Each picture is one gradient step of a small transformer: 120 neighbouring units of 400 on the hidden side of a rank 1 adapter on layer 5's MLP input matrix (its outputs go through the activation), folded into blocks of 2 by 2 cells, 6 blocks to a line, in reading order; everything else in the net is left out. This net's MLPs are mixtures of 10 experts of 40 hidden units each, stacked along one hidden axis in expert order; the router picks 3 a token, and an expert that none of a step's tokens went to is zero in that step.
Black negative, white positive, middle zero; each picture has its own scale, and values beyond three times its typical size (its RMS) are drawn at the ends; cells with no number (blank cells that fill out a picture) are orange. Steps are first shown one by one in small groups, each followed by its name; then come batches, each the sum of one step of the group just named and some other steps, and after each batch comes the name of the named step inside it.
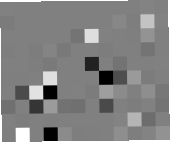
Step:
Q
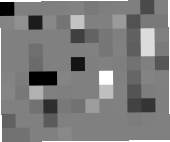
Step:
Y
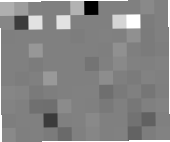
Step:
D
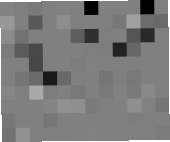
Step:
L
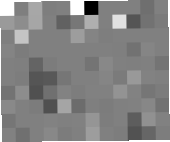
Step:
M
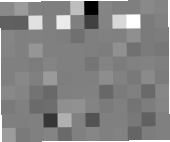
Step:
D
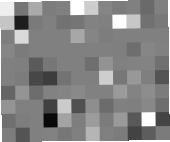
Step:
M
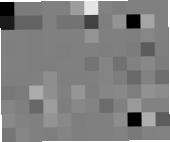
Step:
Q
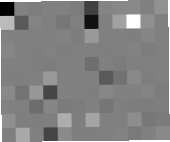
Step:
Q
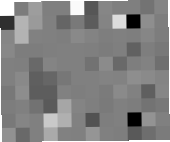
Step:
M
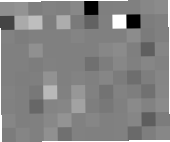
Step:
D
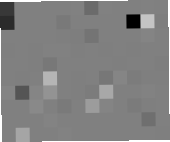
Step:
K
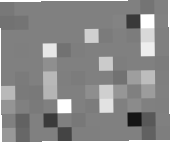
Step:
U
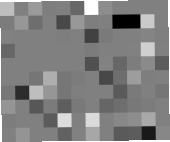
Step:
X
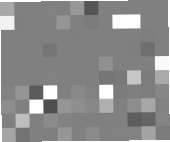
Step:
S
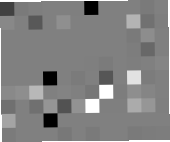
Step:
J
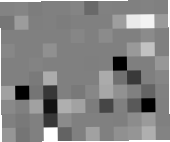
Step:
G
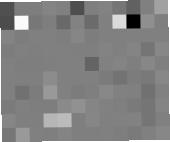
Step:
K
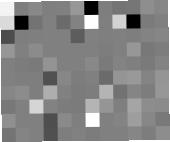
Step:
J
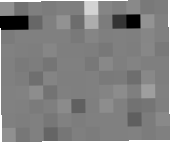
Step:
U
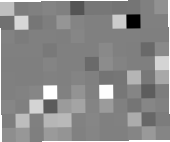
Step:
S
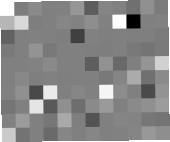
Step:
S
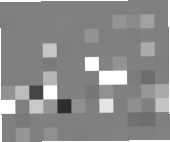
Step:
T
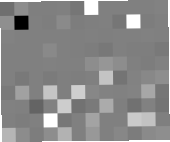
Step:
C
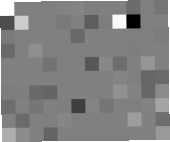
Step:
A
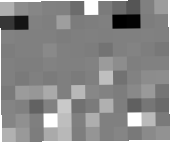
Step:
C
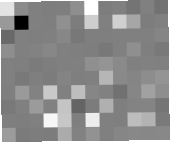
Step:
C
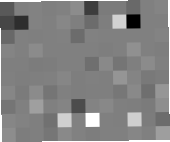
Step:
A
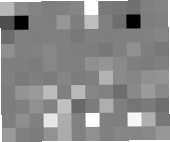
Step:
C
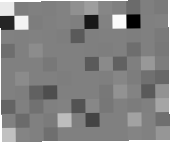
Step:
A
